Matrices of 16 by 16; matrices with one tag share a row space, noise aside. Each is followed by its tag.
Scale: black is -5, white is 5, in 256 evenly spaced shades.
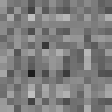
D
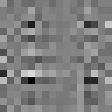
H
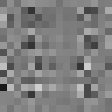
H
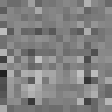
H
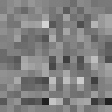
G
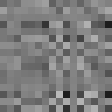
G
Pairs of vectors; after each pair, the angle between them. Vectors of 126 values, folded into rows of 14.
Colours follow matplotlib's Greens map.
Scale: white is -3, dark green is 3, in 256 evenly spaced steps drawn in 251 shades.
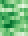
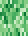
orthogonal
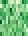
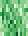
orthogonal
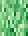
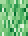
nearly parallel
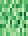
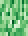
partly opposed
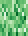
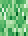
nearly parallel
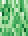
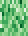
partly aligned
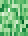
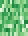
nearly opposite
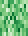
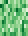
orthogonal
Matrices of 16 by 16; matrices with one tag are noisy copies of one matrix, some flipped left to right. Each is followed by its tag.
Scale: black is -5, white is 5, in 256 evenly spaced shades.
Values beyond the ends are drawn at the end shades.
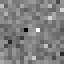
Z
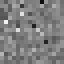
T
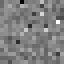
T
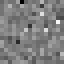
T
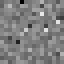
T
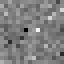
Z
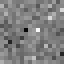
Z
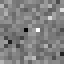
Z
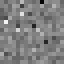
T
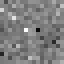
Z
